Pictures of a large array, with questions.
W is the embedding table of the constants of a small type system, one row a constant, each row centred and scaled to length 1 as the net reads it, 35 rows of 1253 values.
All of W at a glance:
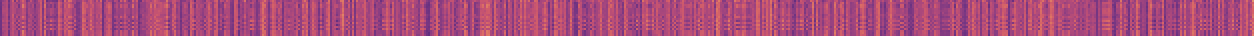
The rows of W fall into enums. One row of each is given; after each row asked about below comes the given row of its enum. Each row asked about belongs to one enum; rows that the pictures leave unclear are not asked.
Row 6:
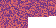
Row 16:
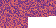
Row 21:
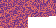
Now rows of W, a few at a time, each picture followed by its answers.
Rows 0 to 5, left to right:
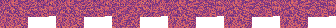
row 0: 16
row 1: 16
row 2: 21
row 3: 6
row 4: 6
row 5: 6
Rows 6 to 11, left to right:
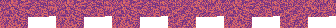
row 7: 6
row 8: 6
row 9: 21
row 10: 6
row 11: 21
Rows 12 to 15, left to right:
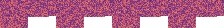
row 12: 6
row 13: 21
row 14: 16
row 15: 21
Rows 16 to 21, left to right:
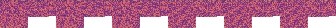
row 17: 6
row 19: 21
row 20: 21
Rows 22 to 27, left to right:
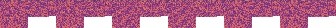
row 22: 6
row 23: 16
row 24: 21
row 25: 21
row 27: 6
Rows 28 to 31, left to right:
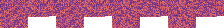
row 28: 21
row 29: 21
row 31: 6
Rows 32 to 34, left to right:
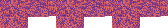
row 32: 6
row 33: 6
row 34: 6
